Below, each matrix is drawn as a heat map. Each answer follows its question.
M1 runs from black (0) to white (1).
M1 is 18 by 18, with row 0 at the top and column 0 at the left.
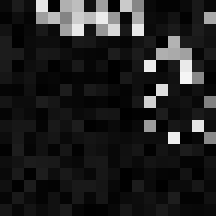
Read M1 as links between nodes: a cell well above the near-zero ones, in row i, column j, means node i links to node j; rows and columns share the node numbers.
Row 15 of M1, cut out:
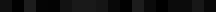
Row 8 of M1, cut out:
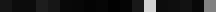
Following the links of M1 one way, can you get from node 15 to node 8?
no
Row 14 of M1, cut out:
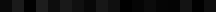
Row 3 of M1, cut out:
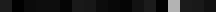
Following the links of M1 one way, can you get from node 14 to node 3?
no
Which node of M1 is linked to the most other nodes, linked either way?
node 1
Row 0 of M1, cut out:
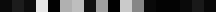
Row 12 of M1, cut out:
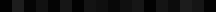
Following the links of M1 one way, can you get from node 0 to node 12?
yes
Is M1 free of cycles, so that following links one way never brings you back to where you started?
yes
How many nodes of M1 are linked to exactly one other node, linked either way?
0
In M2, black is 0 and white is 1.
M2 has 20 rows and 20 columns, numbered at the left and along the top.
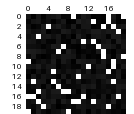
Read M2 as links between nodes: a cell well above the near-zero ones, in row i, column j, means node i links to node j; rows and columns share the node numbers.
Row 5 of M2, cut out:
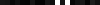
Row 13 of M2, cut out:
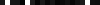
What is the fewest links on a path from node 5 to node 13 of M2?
1
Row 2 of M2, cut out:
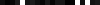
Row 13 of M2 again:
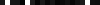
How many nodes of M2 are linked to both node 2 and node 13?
1
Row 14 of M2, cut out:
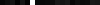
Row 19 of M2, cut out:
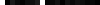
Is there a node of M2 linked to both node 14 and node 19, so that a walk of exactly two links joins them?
no
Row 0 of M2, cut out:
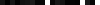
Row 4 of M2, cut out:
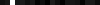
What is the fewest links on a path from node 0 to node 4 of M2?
4
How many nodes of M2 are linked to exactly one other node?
4
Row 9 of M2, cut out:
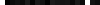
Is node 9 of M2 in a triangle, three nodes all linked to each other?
no
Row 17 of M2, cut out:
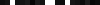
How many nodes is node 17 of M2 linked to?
4
